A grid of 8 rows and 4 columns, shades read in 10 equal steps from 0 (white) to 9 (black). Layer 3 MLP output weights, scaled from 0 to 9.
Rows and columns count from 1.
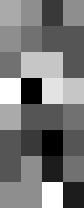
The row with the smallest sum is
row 4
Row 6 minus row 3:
1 5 7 0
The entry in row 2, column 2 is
5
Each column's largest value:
6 9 9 8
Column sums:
31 41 39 42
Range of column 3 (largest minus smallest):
9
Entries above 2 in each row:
4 4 2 1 4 4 4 3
